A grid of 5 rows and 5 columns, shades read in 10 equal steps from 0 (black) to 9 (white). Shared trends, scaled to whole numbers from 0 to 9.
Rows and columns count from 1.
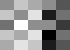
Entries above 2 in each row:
5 4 4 4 4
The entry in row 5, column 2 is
8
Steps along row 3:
up down same down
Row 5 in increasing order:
1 3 6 7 8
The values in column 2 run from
5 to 9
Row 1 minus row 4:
-2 1 -2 5 -1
